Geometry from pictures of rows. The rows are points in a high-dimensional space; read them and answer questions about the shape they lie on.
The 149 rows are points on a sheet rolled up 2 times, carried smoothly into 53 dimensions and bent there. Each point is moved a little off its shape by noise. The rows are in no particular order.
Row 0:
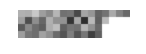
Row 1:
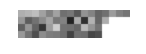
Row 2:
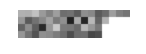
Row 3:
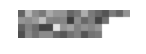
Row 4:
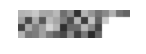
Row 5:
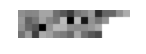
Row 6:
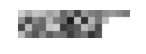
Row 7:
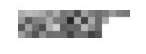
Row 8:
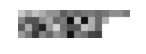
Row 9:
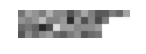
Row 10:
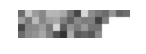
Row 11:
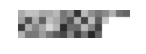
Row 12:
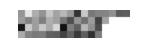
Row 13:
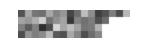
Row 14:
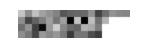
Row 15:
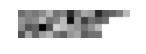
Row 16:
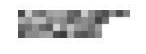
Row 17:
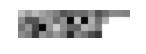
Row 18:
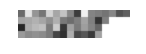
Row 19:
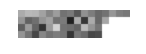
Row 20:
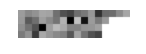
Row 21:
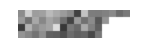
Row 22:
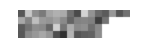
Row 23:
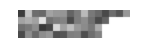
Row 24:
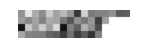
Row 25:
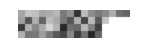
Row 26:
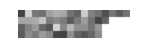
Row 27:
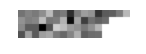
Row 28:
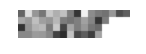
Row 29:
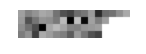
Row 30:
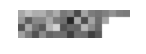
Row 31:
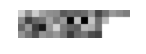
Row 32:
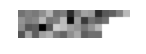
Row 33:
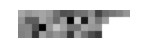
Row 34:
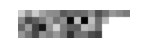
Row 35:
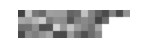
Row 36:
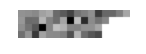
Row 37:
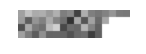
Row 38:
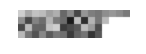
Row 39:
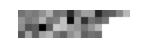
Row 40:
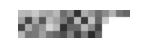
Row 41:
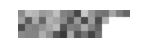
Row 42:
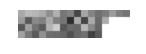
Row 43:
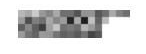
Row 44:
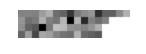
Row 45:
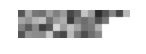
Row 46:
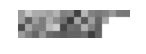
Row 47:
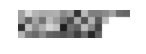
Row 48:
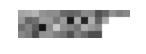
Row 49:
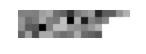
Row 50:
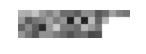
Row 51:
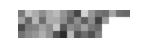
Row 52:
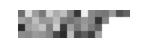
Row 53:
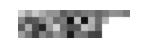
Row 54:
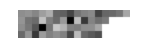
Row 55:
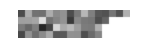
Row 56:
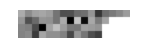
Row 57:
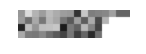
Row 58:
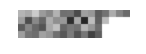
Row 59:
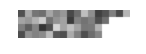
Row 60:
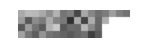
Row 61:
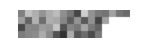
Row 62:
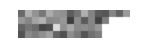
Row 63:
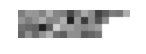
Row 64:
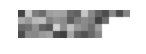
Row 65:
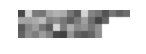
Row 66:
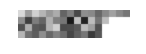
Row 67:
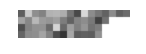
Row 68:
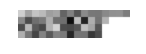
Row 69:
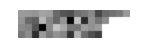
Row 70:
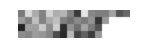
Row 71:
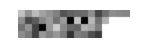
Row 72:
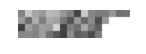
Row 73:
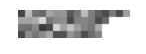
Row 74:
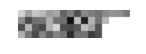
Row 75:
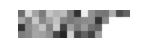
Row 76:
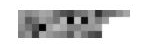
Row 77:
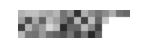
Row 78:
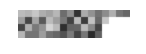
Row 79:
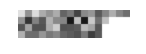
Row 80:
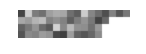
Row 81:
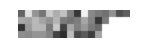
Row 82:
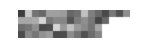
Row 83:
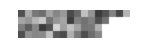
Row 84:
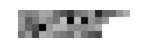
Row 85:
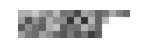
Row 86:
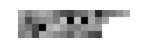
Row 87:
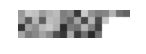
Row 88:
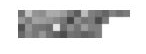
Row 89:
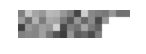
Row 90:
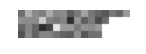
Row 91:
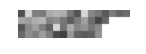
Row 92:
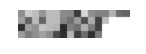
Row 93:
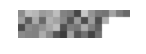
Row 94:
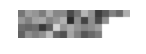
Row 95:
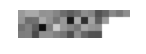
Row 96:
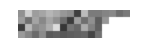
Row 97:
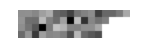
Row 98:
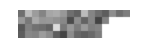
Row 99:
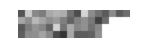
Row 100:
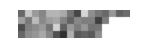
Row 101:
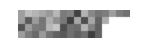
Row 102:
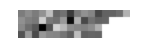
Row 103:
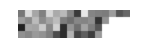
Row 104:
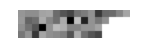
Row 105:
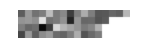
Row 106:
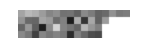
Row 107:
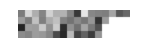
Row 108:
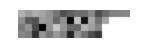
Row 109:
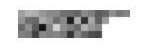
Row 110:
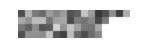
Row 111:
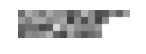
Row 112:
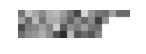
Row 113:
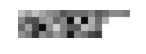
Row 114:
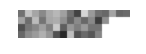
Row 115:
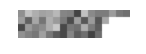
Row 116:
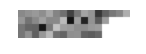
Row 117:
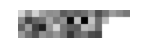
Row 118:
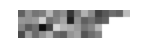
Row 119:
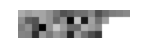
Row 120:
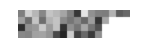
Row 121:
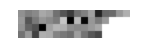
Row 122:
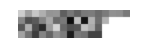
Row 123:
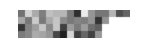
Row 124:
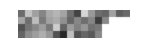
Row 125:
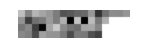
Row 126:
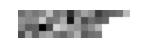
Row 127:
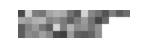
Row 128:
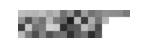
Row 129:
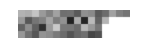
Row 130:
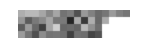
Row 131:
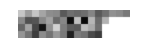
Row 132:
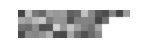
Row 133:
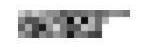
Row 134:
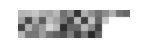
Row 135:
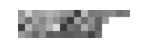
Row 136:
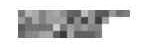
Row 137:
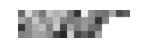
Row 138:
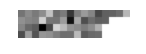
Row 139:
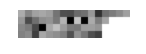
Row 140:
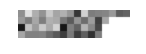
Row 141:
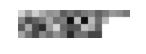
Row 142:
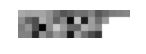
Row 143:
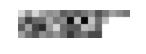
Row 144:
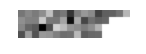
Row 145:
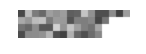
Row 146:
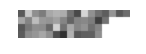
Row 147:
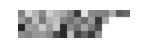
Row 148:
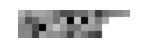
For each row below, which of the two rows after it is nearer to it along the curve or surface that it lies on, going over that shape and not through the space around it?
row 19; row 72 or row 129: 129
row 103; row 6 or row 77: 77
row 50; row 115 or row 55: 115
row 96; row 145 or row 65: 65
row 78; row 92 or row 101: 92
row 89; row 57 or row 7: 7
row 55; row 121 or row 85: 121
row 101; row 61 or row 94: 61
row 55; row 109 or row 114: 114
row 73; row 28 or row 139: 139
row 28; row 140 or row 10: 140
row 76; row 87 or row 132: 132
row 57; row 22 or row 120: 120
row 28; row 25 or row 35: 25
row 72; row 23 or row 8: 23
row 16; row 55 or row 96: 55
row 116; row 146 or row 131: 146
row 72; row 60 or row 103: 60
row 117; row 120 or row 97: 97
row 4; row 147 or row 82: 147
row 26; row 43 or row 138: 138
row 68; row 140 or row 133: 133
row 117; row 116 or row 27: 27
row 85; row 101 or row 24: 101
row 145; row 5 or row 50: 5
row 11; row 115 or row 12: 12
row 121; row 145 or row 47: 145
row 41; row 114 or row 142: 114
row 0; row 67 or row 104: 67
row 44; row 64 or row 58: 64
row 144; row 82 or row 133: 82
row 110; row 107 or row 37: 37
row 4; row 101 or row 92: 92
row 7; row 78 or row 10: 10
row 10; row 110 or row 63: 110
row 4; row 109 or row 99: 99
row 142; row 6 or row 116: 6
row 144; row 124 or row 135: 124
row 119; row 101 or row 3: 101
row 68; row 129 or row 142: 142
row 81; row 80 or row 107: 107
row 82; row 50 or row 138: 138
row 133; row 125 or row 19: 125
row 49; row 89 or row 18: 89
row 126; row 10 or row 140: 10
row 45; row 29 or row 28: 29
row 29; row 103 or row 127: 127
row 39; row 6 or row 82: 82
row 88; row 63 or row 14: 63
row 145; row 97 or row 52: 97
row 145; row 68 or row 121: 121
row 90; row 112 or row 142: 112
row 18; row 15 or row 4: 4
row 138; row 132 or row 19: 132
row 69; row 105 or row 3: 105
